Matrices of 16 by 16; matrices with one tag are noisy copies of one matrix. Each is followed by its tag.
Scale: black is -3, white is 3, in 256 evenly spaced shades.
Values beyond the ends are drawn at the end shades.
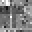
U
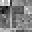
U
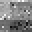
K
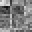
U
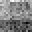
K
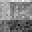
K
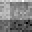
K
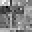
U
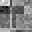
U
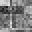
U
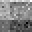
K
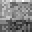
K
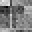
U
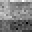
K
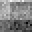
K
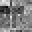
U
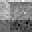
K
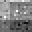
K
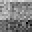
K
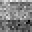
K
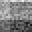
K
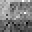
K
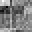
U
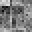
U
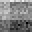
K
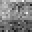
K
